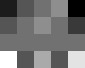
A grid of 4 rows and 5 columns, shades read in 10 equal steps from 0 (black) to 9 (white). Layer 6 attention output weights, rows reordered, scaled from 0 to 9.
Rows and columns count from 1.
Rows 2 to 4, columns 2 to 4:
4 5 4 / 4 4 4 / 3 6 3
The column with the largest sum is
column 3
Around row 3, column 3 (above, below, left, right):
5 6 4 4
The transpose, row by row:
1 3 4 9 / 3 4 4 3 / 4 5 4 6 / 5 4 4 3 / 0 2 4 8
